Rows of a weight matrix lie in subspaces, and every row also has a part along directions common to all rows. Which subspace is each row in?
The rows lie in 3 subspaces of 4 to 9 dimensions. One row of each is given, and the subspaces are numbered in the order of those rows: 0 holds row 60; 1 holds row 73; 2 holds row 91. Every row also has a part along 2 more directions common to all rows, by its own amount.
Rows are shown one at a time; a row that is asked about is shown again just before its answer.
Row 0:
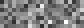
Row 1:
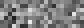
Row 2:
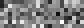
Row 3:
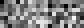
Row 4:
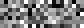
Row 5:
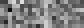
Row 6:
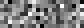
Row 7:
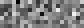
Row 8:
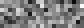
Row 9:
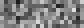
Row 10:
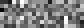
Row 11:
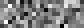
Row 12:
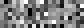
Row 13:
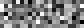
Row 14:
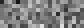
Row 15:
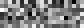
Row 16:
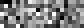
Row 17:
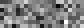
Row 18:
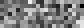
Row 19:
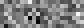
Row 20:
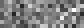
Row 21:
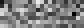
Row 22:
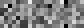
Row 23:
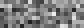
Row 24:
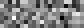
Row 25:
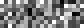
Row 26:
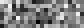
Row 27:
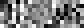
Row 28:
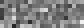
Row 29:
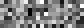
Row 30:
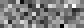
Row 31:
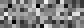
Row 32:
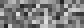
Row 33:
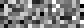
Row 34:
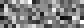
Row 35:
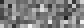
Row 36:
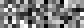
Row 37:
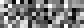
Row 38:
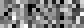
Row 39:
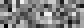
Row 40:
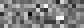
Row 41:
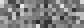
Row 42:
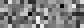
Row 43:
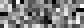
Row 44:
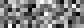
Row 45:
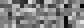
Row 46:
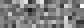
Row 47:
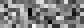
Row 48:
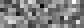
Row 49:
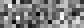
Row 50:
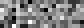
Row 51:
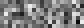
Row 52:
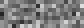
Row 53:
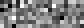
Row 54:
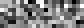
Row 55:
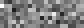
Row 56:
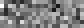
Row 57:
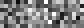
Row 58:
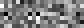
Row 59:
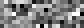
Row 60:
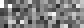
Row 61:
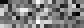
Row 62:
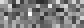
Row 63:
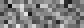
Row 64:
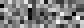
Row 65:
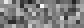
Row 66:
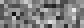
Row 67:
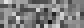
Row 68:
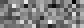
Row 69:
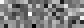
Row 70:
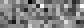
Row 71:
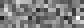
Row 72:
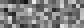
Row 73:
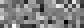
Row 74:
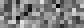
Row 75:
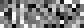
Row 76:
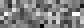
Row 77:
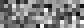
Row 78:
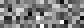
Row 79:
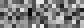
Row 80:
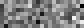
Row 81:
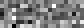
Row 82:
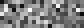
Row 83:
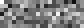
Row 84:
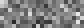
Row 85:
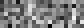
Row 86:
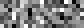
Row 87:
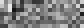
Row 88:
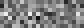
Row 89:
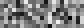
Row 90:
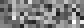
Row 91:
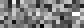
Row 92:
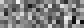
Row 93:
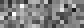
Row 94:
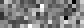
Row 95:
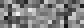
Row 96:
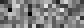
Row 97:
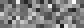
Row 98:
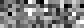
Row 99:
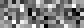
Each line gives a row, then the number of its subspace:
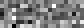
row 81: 1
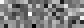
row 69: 2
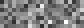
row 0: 1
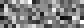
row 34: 0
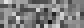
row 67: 0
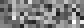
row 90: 0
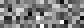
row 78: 1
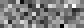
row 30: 2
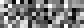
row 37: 2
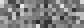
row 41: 2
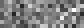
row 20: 2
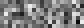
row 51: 2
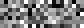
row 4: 1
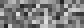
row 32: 2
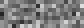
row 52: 1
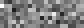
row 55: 0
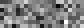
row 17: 1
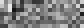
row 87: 0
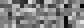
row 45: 1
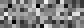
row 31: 2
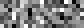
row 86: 2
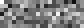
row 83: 2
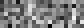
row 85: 2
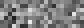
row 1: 1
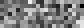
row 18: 1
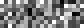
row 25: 2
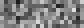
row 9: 0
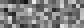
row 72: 0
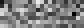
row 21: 0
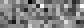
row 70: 1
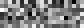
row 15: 1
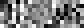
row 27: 2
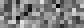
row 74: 0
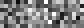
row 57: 0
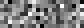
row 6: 0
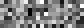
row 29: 1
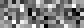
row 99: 2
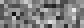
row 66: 2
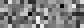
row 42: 0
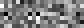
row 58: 0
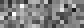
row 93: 2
